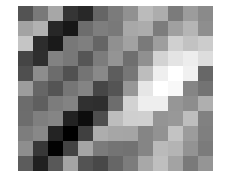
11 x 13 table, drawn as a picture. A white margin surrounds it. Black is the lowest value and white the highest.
Streaks slant up to the right. On average the colour sits 50% of the way up the scale. The ninth with the highest average is the middle right. The bottom left is the ninth with the lowest average.
